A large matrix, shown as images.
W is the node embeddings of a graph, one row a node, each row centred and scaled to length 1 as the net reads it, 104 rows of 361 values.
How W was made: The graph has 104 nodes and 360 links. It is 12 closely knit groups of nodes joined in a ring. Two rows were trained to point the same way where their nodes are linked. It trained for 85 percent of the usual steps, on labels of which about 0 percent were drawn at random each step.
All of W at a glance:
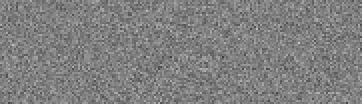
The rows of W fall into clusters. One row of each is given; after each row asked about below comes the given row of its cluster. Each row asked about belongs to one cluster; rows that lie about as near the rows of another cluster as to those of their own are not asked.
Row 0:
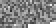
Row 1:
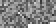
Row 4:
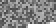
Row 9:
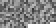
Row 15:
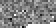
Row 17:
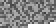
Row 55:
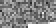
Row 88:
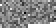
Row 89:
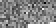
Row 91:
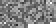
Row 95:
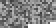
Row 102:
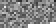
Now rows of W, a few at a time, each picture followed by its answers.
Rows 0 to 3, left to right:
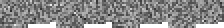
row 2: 0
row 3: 9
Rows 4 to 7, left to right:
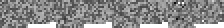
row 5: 89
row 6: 91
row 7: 9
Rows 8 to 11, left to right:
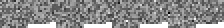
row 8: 4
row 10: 4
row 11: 17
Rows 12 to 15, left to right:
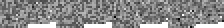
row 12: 89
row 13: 1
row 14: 88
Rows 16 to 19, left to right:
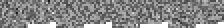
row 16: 4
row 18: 0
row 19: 15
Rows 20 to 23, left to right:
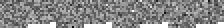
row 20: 15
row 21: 0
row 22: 55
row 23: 1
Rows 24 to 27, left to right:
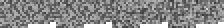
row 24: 17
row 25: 17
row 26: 88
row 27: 89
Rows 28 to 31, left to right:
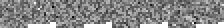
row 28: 9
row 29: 17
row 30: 0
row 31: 95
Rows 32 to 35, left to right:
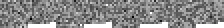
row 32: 102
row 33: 0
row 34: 4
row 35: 91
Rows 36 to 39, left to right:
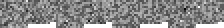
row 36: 102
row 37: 91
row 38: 1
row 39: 4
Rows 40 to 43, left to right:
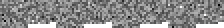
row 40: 91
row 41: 55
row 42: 17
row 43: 1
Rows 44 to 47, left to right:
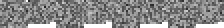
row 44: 102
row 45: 95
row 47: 4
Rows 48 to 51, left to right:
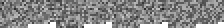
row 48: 17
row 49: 95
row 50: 15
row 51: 102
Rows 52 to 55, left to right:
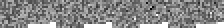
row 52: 89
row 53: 1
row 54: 9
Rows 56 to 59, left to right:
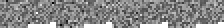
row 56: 102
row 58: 88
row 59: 102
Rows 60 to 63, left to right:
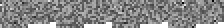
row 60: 88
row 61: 1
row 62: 0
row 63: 9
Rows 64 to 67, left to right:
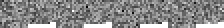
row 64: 91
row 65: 4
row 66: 0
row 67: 0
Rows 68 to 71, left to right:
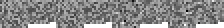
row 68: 88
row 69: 88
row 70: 102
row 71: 91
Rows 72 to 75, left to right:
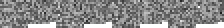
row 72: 55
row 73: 0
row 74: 95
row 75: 4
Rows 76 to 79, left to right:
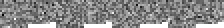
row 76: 55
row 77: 95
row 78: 17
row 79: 89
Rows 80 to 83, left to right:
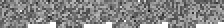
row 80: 4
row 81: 4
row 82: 102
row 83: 89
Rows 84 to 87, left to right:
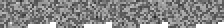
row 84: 102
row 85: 55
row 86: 91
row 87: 17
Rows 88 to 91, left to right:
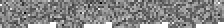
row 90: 55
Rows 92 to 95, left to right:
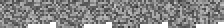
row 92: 15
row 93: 15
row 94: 0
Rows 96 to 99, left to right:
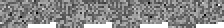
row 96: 102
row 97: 89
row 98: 89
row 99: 1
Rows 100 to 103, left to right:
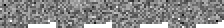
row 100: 1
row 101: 88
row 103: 15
